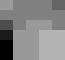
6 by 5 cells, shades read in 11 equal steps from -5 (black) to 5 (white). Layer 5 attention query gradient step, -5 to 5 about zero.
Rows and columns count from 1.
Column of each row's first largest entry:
1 1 3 4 4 4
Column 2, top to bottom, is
0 0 0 1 1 1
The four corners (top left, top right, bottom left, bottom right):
1 -1 -5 2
